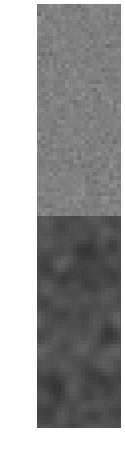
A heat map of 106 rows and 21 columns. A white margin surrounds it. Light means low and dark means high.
The table splits into 2 rows of 1 panel. Panel 1,1: middling, fine-grained, faint in contrast. Panel 2,1: high, blotchy, faint in contrast.
